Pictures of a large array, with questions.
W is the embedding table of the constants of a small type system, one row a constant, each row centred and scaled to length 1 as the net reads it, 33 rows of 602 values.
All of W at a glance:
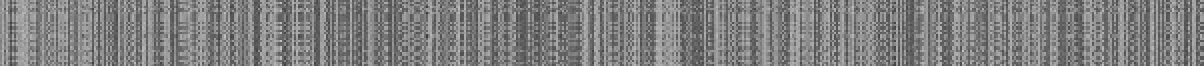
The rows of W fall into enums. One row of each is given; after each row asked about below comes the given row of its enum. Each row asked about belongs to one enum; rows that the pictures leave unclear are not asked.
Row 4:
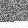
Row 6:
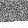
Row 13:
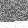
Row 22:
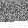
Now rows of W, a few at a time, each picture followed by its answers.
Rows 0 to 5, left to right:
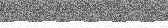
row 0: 22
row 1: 13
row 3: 6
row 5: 13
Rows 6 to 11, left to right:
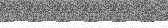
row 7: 22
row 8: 22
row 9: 22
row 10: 22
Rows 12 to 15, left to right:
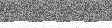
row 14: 13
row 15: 22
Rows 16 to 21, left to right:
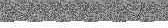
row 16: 13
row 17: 6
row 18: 6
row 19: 22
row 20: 13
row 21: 22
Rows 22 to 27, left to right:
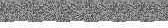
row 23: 13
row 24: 13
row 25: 4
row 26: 22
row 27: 22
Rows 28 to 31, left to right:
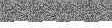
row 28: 13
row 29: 13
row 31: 4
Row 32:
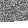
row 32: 13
